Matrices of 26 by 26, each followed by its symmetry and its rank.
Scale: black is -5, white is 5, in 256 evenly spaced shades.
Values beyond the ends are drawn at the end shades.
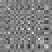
symmetric, rank three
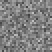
neither, full rank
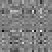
neither, rank three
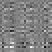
neither, rank two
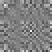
symmetric, rank three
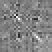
symmetric, rank five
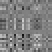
neither, rank two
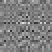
neither, rank three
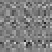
neither, rank three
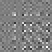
symmetric, rank three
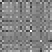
symmetric, rank three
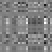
neither, rank two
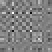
symmetric, rank three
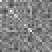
symmetric, rank five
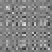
symmetric, rank three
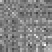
symmetric, rank five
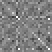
symmetric, rank five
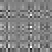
neither, rank two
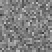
neither, full rank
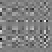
neither, rank two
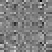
neither, rank three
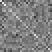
symmetric, rank five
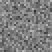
neither, full rank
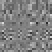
neither, rank three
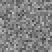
neither, full rank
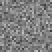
neither, full rank
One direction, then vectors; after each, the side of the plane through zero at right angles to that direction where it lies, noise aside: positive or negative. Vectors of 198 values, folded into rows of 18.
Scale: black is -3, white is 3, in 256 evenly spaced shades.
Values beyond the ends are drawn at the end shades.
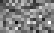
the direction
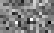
negative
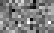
positive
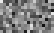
negative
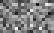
positive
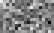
negative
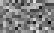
negative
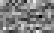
negative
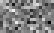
negative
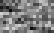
positive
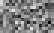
negative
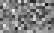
negative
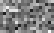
negative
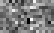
negative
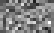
positive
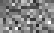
positive
